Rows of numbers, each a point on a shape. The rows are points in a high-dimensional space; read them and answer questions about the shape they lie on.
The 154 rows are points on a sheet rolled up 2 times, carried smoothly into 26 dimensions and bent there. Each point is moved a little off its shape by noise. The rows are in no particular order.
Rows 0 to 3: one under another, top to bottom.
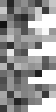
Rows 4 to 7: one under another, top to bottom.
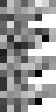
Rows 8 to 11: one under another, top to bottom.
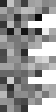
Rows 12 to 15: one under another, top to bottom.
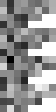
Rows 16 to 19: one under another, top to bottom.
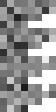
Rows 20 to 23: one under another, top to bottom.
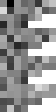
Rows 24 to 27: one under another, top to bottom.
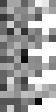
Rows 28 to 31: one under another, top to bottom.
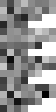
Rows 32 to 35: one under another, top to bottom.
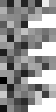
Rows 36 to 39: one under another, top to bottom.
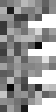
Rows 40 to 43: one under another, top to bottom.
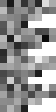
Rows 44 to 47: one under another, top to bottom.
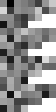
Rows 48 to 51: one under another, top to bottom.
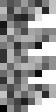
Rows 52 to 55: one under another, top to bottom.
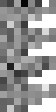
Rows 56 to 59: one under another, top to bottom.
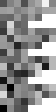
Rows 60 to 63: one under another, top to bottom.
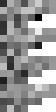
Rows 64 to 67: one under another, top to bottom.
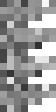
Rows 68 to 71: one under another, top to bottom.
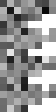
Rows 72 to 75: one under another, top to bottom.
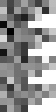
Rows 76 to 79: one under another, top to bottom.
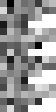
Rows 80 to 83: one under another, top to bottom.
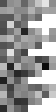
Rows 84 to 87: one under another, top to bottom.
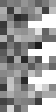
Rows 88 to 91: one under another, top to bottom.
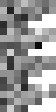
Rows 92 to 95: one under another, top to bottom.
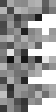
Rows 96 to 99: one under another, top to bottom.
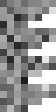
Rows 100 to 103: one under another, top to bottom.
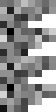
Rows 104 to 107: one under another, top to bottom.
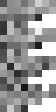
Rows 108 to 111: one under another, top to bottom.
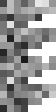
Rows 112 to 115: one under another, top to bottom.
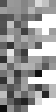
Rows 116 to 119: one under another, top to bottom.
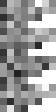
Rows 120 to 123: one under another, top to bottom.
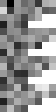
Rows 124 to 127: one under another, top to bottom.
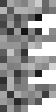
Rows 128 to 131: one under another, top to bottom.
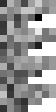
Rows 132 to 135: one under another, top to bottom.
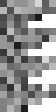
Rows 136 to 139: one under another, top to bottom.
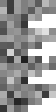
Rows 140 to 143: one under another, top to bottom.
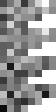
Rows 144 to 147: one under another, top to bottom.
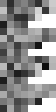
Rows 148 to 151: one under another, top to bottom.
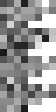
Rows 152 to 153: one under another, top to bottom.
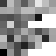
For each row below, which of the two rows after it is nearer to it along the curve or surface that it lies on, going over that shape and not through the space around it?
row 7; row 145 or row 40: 145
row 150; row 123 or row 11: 11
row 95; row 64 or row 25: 64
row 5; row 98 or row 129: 98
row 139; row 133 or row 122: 122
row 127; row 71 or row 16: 16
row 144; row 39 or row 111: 39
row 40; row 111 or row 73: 73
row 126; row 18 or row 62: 18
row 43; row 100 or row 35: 35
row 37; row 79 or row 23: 79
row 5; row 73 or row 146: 146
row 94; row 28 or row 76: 76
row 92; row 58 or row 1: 1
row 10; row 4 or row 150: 150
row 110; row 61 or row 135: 135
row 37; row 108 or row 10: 108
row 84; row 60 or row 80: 60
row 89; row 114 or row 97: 114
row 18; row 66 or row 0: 66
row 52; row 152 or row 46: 46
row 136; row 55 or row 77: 55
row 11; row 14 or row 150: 150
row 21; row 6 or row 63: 6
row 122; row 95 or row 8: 95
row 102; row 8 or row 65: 8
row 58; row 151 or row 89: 151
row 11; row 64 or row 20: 64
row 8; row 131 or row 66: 66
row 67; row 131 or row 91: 131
